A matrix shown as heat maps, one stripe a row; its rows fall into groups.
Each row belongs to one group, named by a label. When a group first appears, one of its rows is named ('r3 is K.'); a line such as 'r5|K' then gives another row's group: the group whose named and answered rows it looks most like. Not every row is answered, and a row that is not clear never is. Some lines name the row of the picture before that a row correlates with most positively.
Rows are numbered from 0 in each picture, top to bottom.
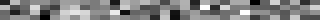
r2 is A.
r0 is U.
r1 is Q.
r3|A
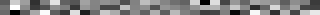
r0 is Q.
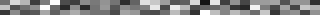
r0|Q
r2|U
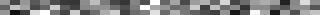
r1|Q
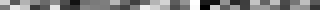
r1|Q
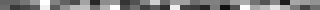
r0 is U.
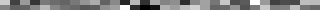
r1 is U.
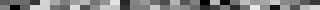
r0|Q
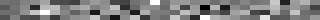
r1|Q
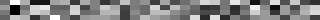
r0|A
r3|Q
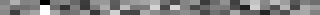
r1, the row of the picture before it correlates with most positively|1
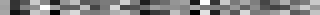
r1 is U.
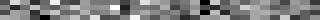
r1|A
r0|Q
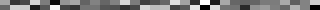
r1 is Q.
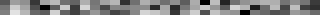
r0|Q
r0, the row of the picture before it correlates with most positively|1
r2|Q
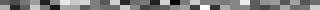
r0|A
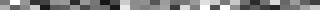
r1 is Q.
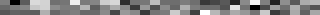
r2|U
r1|U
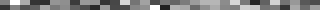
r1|U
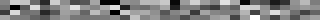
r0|Q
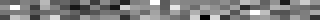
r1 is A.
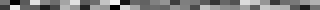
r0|A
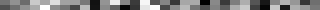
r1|U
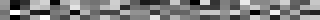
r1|A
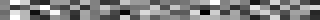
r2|Q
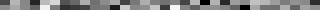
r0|Q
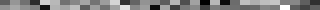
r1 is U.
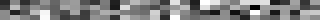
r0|U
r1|U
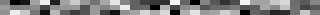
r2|Q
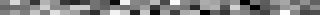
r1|U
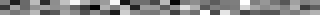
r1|U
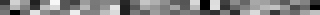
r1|Q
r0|Q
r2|A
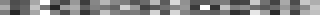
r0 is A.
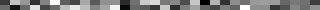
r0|Q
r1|A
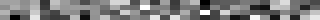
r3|A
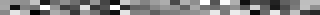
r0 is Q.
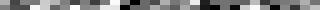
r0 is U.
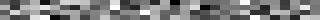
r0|A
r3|A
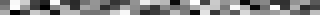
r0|Q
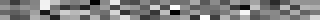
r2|A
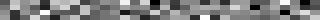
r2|U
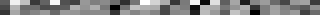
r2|U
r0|Q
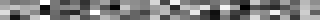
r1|Q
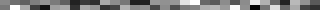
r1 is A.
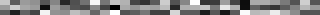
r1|Q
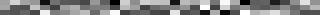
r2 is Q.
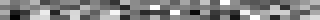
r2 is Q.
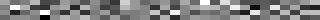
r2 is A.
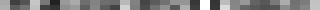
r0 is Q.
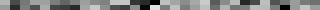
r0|U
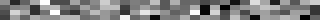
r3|U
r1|Q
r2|Q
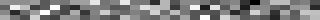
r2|A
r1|Q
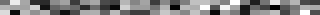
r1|Q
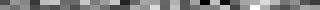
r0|Q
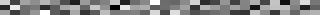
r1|U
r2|A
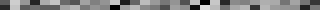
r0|Q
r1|U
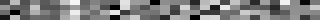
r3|U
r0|U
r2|A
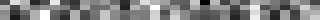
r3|A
